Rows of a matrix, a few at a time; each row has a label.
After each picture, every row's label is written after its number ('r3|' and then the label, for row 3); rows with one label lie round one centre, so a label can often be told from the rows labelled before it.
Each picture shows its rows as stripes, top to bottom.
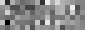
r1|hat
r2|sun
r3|sun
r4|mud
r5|hat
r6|mud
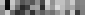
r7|hat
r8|hat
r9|sun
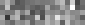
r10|sun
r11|sun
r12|mud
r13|hat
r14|mud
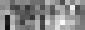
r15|mud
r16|sun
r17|sun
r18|hat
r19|hat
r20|hat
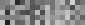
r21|sun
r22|mud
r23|hat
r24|mud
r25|hat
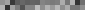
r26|sun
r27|hat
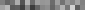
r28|mud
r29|sun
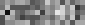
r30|mud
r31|sun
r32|hat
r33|sun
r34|mud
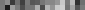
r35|sun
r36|hat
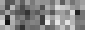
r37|mud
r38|hat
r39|sun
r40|hat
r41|hat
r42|sun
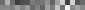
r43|sun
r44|mud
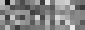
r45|hat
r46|sun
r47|mud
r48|hat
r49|mud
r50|sun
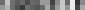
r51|sun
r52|sun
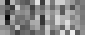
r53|hat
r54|mud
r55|mud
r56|hat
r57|hat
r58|mud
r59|sun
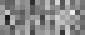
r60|mud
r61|mud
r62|sun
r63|hat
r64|hat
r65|mud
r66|mud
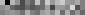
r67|hat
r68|sun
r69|mud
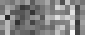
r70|mud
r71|sun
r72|sun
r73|hat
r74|sun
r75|sun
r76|sun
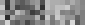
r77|hat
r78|hat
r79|mud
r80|hat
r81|sun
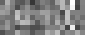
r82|sun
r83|sun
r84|mud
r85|mud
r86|mud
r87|sun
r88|mud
